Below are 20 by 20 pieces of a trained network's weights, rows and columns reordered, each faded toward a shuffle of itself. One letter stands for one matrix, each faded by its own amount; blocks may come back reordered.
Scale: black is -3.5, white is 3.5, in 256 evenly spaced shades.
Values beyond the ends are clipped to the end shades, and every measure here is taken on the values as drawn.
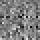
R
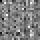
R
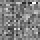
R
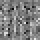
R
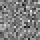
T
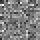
T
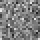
T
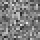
T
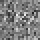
R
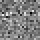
T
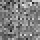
R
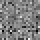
R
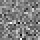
T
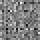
R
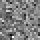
T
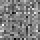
R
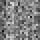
R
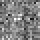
R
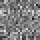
T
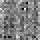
R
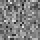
T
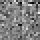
R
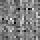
R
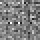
R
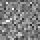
T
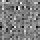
R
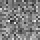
T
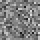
T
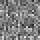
T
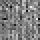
R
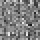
R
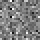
T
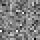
T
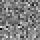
T
